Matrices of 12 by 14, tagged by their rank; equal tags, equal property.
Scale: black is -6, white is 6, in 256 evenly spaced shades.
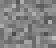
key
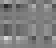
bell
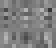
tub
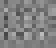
tub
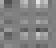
bell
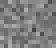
key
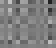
bell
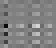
bell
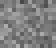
key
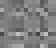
tub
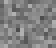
key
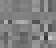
tub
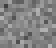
key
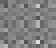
tub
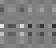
bell
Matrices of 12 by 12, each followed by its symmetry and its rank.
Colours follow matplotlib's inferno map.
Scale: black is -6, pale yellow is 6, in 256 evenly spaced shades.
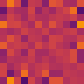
antisymmetric, rank two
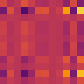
neither, rank one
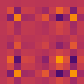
symmetric, rank one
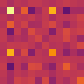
symmetric, rank two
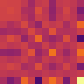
symmetric, rank two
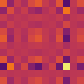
symmetric, rank one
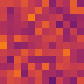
neither, full rank
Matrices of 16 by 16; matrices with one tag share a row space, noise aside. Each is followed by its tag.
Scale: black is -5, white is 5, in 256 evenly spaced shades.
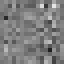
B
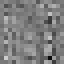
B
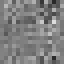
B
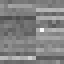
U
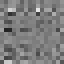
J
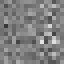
B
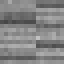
U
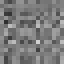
J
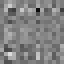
J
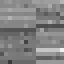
U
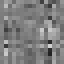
B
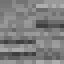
U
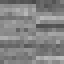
U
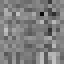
B
